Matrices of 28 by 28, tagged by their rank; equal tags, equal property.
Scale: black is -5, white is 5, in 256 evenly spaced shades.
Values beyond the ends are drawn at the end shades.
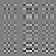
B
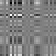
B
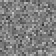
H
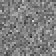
H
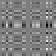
B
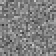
H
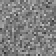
H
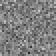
H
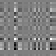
B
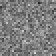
H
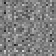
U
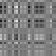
B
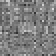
U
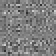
U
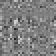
U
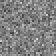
H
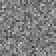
H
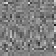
U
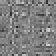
U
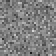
H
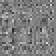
U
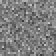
H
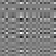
B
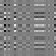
B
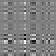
B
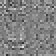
U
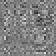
U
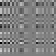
B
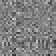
U
